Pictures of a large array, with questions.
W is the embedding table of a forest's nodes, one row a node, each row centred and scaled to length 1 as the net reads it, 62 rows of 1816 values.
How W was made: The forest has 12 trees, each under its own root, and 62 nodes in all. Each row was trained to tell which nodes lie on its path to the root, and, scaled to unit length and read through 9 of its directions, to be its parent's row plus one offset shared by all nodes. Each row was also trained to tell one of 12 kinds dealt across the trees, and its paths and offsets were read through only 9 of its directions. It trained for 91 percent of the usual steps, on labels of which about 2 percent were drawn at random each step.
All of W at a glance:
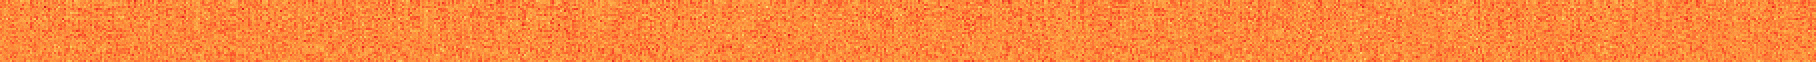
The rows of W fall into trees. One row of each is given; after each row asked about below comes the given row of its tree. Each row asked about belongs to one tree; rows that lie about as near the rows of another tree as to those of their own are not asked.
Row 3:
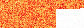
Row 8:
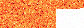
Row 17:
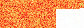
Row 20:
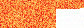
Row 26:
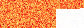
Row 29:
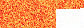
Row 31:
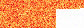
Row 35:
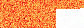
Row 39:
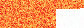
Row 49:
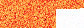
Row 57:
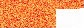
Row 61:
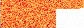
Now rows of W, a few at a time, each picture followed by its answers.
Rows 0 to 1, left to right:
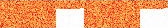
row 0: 26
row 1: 17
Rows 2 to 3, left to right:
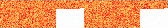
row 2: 26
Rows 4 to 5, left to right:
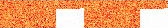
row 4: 8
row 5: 3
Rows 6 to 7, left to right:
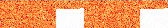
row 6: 26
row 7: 49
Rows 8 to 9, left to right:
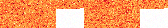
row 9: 8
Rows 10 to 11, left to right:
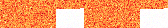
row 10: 8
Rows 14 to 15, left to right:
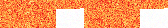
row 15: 57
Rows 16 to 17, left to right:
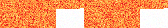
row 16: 17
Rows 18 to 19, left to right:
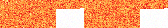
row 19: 3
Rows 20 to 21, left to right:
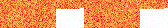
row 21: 31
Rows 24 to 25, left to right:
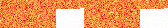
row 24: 20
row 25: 8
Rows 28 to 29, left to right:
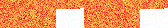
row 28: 20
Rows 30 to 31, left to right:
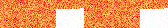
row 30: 57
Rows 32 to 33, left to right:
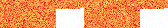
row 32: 35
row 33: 3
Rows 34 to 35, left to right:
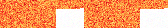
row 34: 29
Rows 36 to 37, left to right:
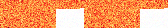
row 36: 57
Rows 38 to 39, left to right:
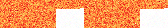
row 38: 35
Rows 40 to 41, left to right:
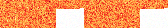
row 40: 3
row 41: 29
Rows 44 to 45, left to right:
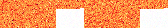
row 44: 8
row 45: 49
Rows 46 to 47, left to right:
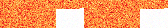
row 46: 17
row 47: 17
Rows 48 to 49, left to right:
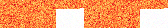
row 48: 49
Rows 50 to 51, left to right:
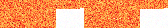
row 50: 31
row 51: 49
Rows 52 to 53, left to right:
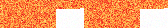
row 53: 57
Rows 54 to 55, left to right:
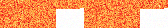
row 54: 20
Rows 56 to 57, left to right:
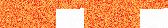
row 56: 39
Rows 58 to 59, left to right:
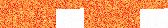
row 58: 20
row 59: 39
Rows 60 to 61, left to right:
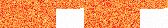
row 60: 20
